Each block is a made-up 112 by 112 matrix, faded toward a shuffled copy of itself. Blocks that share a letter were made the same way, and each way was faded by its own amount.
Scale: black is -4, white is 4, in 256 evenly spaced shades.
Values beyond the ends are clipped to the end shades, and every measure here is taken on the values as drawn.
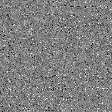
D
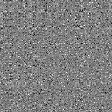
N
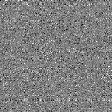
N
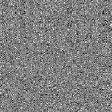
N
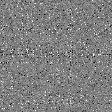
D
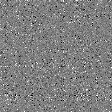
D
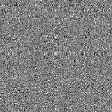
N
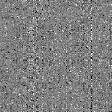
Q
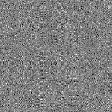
N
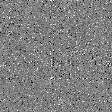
D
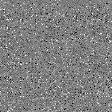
D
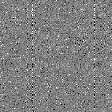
Q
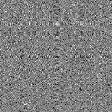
N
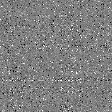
D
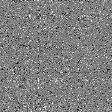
D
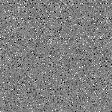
D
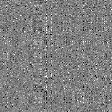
Q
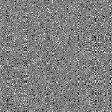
Q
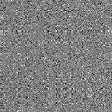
N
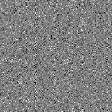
Q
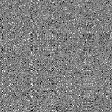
N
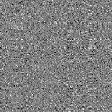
N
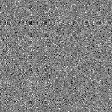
N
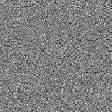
N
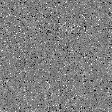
D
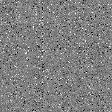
D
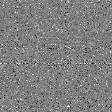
D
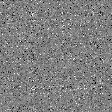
D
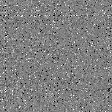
D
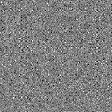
N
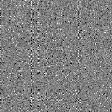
Q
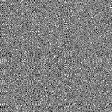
N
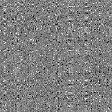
Q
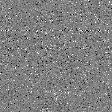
D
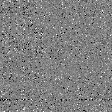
D
